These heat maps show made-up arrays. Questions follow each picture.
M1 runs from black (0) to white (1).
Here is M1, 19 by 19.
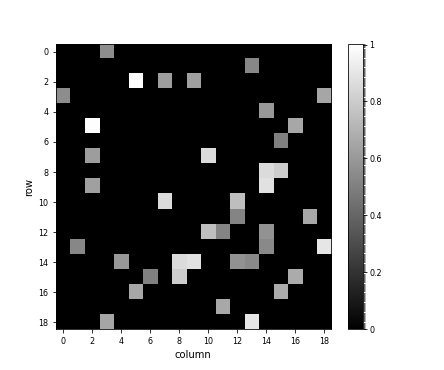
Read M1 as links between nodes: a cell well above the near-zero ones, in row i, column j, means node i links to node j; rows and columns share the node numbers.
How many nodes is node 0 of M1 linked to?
1
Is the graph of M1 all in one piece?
yes
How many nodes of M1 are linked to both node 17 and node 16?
0
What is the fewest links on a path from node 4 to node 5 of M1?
4
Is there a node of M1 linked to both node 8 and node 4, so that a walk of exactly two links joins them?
yes
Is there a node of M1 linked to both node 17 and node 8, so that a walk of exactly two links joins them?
no
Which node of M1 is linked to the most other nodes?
node 14
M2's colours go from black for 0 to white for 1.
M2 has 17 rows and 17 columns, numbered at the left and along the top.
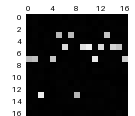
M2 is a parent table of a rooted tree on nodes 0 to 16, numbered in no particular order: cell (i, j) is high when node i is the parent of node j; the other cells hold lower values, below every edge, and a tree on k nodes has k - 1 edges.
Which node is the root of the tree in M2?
3
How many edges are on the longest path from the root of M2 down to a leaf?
2
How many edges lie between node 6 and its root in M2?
2
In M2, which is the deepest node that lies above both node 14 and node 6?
5
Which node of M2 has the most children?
5
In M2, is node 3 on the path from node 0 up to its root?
yes
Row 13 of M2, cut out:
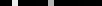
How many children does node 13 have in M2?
2
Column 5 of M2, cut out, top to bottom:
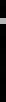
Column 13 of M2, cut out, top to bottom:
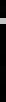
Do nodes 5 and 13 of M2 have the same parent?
yes
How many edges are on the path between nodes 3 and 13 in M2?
1
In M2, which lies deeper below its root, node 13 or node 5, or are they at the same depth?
the same depth
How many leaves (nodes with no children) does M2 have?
13
